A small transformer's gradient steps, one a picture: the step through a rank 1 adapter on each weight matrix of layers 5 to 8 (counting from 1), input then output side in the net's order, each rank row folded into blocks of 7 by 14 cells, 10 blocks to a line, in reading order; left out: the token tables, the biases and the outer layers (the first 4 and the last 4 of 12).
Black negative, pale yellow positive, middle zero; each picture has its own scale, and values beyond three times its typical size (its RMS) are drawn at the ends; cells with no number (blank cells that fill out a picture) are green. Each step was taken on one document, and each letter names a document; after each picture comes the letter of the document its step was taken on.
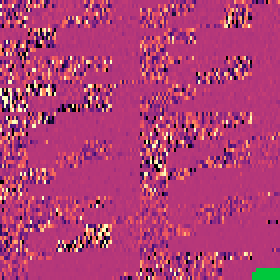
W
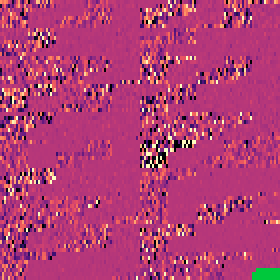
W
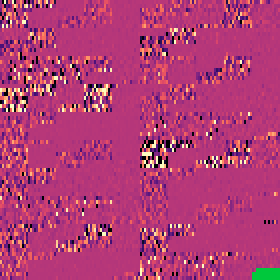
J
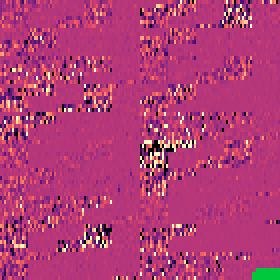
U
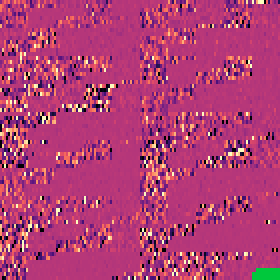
W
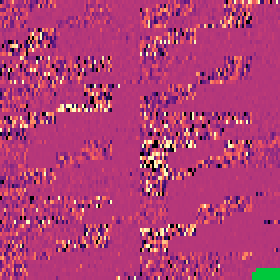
U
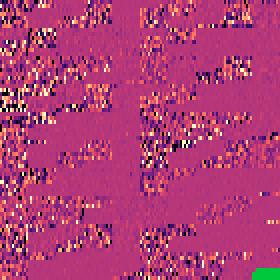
W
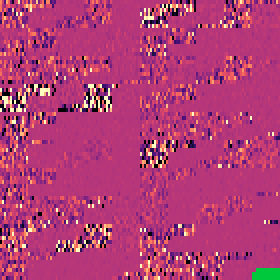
W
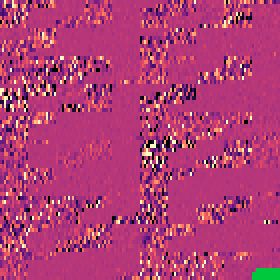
J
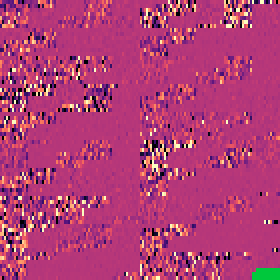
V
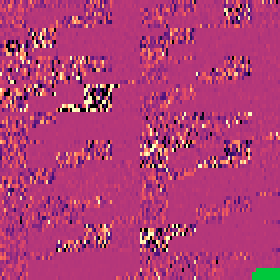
V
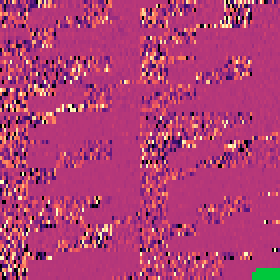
J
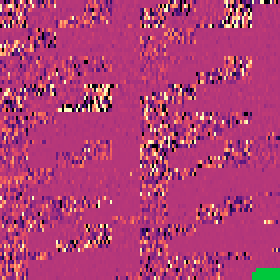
V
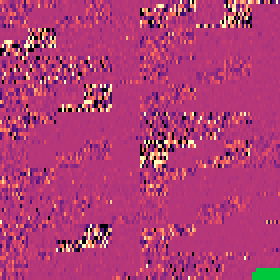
U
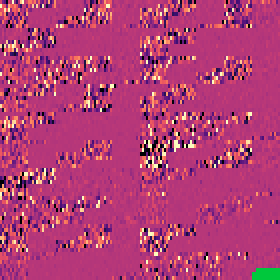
V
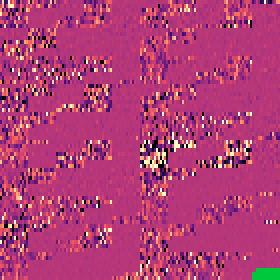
V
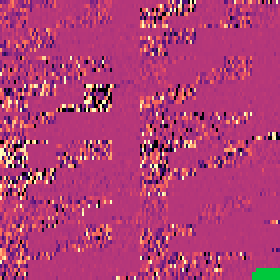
U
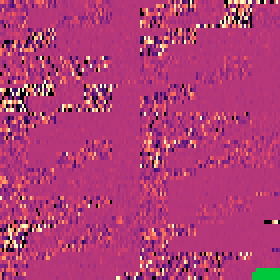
U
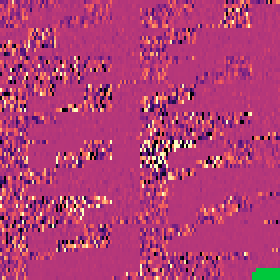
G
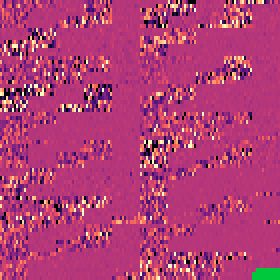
G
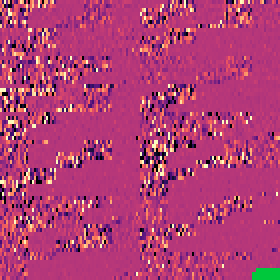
W
